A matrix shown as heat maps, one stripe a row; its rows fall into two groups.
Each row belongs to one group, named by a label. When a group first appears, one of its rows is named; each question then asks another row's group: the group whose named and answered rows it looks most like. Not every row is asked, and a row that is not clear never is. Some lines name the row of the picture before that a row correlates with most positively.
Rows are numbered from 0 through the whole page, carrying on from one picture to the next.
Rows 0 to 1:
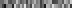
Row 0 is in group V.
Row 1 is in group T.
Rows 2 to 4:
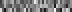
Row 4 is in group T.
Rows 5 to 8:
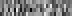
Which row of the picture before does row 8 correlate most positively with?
3
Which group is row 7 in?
V
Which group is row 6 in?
V
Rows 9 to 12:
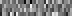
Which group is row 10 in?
V
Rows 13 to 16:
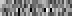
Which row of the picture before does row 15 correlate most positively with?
9
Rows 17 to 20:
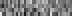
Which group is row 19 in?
T
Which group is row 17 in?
T
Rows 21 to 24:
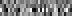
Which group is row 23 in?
T
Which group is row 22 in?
T
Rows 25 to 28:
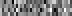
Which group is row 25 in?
T
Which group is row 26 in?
V
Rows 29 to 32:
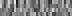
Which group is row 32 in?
V
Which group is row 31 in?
T
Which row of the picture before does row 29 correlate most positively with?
28
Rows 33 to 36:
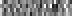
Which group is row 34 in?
V
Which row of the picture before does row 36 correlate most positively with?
30
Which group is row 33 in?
T
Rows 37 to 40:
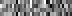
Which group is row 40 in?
V
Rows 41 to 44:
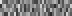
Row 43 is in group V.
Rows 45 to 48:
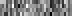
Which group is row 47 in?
V
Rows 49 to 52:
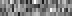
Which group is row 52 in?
T
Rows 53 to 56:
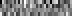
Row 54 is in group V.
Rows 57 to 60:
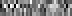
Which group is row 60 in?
T
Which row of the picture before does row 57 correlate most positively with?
53
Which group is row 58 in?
V
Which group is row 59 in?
T
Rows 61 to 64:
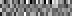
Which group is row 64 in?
V
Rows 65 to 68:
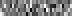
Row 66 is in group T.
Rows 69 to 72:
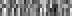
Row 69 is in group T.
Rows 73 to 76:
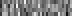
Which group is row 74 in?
V
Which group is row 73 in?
V
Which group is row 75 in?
V
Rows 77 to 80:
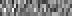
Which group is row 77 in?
T
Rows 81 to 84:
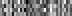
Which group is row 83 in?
V
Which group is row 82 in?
T
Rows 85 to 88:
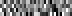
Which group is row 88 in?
T
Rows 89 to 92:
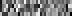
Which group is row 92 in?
T
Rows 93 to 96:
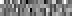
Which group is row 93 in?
T
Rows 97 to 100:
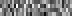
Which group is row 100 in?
T
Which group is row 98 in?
V
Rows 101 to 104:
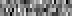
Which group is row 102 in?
V
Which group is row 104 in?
V
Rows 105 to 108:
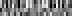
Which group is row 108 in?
V
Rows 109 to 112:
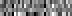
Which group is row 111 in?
V
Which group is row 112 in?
T
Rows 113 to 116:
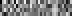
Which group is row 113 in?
V
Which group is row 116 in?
T
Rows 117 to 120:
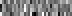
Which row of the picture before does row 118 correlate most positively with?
113
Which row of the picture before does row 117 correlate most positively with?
116
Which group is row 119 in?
V
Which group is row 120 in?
T
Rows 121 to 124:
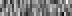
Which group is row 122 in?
T
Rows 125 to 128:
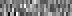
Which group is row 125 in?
T
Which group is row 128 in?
V
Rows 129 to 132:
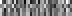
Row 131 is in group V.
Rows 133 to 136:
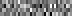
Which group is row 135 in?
V
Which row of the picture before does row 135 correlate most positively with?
130
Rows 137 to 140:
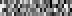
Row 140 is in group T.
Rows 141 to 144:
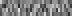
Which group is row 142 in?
T
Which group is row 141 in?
T
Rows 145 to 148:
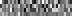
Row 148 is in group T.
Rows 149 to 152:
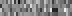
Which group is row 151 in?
V
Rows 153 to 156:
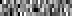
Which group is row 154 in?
T
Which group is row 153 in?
V
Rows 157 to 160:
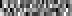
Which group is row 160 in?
T
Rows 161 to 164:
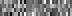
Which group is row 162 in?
T
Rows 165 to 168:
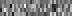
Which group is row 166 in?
V
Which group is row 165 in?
T
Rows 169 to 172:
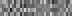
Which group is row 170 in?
V
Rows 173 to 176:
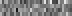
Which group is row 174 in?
T
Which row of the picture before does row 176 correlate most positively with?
171
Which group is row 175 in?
V
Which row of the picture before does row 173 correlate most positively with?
172
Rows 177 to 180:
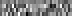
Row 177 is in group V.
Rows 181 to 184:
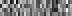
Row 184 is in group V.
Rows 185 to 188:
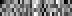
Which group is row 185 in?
T
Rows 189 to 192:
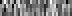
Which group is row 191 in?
T
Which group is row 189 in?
V
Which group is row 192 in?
T
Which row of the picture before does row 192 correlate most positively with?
187
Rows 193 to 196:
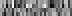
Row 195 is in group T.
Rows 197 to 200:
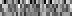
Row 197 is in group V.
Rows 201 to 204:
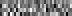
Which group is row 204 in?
V
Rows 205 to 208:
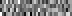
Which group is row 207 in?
V
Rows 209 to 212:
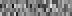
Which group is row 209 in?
V
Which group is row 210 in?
T
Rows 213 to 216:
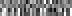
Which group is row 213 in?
V
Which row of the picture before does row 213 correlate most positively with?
209
